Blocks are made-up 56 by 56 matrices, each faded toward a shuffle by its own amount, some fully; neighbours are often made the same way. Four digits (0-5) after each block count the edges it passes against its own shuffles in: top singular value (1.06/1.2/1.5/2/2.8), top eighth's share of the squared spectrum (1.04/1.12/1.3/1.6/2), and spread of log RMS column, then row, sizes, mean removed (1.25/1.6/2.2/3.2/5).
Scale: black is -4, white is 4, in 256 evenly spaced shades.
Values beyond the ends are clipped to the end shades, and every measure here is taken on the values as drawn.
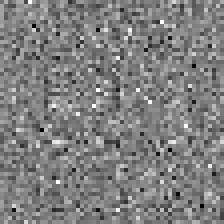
3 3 1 1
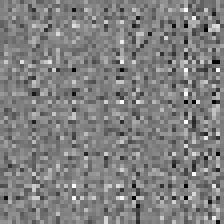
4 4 3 2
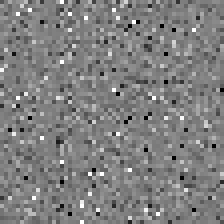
1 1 1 0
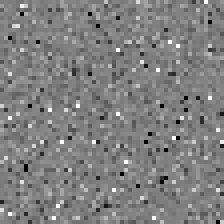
0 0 0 0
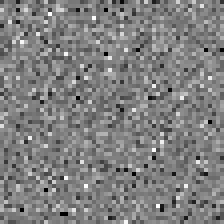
3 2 0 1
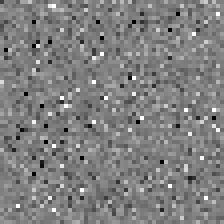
0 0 0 0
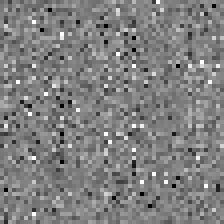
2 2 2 0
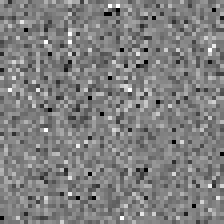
1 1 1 1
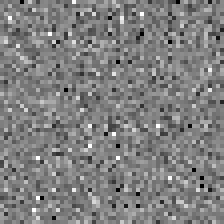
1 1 1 1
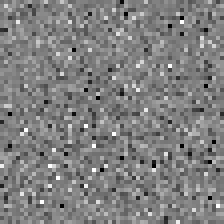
0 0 0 0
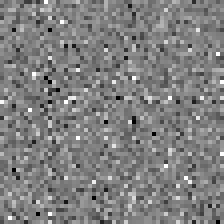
1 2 1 1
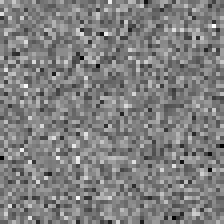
3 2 0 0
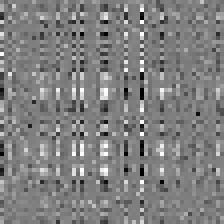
5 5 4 3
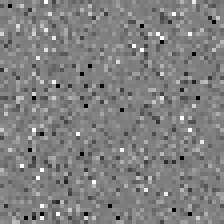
2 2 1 0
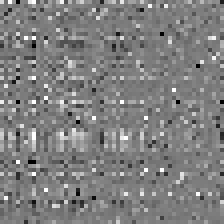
4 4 2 2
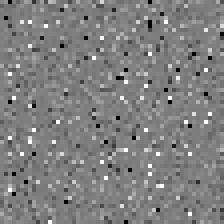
2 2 1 0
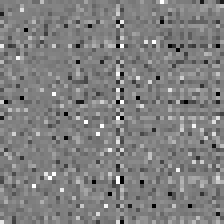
4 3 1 1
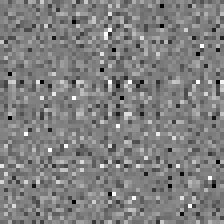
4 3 1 1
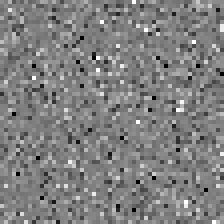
2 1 0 0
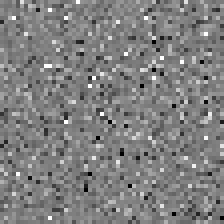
3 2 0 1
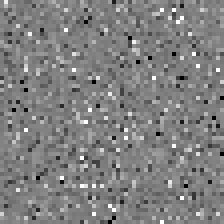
1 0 0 0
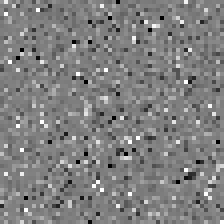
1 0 0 0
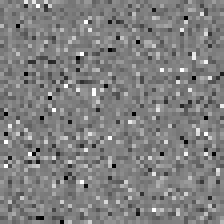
2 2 0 0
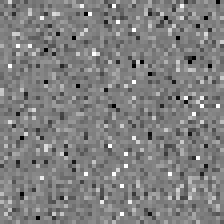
2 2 0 0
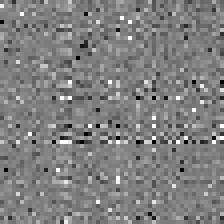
4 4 2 2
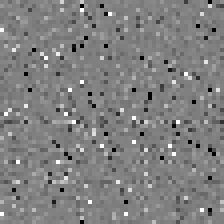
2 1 0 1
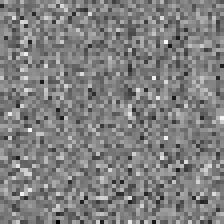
3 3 1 1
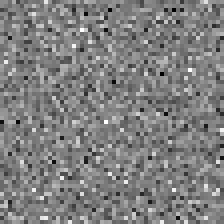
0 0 0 0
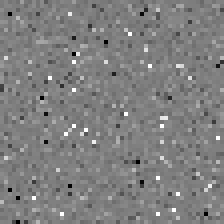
0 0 0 0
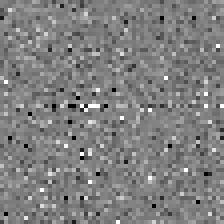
2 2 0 1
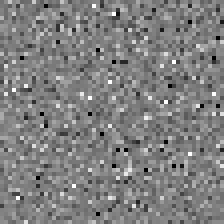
0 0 0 0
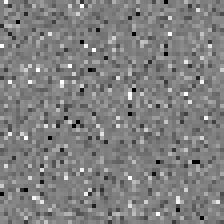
0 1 0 0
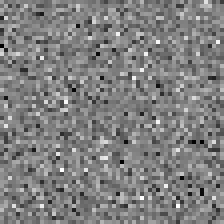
1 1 0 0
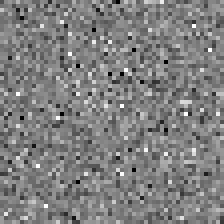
1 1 0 0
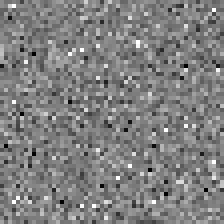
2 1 0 0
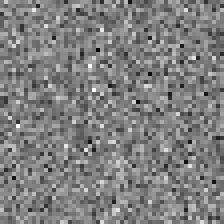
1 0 0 0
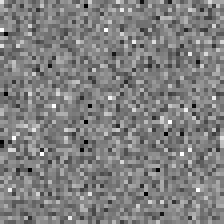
2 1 0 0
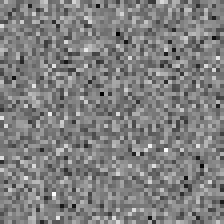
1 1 0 0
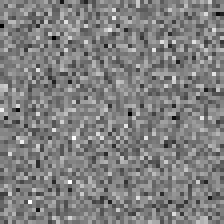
1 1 0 0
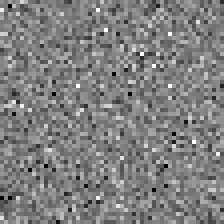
0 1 0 0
